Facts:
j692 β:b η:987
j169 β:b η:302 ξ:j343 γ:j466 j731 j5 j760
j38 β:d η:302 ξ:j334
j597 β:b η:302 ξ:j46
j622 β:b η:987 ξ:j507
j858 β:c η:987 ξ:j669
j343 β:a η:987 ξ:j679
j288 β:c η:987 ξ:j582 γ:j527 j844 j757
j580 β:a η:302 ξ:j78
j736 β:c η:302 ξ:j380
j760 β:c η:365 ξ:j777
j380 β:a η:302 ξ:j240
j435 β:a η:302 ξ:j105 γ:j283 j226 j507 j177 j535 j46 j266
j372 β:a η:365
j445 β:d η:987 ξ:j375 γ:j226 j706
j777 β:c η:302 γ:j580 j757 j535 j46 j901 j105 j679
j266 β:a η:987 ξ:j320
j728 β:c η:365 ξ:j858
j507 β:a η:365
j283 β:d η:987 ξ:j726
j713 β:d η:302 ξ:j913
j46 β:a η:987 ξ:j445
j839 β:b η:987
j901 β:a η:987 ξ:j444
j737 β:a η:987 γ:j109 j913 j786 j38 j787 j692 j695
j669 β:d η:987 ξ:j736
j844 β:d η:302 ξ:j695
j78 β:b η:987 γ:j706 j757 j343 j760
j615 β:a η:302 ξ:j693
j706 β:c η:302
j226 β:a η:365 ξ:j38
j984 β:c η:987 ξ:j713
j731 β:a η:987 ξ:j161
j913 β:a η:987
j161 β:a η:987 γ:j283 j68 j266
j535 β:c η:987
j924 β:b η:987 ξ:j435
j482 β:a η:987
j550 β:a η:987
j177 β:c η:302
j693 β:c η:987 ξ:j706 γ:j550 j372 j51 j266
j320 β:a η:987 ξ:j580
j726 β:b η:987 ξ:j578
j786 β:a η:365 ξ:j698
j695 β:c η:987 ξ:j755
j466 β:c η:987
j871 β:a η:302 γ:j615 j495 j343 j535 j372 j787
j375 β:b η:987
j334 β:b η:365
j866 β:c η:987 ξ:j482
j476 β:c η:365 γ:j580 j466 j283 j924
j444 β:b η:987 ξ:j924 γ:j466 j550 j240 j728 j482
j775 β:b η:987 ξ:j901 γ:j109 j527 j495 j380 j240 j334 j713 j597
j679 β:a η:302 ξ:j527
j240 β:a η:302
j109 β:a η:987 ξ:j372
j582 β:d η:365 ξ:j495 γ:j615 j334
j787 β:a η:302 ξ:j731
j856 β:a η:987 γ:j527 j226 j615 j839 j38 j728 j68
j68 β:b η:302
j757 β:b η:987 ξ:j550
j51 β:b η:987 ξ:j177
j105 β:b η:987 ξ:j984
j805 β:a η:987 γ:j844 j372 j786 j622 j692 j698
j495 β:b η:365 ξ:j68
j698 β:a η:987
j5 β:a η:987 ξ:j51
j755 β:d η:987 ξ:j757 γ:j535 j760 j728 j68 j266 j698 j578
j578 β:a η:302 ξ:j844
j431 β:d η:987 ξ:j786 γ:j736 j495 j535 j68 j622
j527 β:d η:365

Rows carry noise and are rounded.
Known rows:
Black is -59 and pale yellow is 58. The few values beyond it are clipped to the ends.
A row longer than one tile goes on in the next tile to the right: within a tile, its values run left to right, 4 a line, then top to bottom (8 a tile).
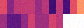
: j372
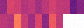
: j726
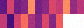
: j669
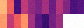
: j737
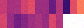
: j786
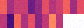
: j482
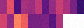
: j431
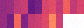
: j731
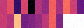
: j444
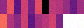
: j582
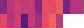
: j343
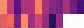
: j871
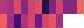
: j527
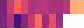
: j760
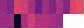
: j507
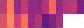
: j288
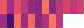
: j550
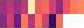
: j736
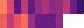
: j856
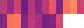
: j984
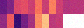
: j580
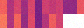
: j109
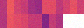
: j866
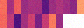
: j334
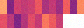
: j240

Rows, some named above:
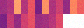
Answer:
j535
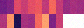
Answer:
j679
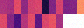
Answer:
j527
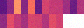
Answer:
j757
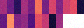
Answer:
j435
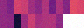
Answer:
j507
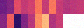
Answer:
j580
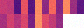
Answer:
j169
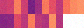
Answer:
j466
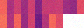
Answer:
j109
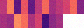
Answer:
j693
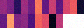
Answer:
j435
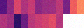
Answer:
j226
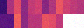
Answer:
j283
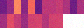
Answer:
j757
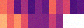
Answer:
j775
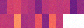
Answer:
j726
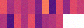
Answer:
j698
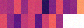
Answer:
j527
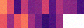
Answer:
j805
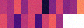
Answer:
j527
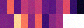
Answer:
j755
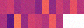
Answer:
j51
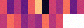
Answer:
j713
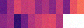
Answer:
j226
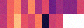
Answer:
j695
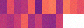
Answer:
j858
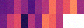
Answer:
j924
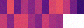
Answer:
j445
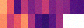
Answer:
j737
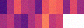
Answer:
j46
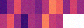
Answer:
j901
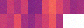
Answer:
j320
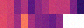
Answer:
j78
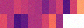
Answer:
j495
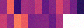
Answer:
j431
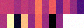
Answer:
j777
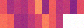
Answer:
j597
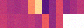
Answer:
j38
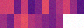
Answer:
j161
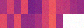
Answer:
j320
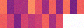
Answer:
j380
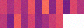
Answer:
j622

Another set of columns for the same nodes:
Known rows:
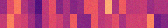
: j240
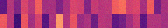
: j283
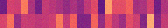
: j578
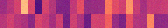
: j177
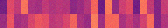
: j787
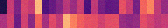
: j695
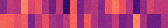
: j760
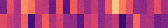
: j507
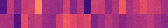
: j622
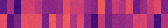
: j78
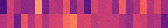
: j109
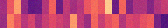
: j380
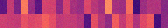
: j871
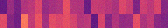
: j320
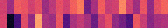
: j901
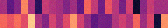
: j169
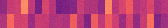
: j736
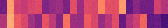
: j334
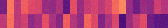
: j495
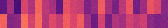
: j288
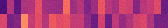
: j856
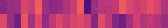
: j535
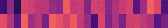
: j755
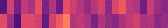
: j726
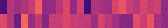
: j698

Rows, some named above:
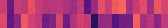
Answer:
j924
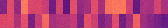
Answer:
j226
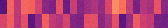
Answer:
j372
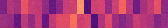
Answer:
j757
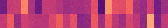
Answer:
j578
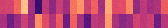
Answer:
j679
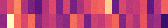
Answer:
j713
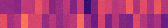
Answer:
j984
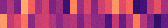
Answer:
j476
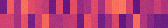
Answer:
j226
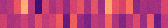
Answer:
j580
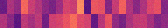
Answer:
j757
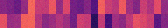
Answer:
j444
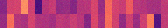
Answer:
j68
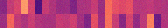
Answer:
j68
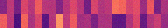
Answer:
j283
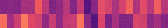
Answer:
j984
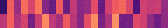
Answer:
j786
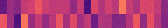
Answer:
j266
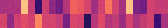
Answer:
j777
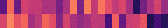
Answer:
j582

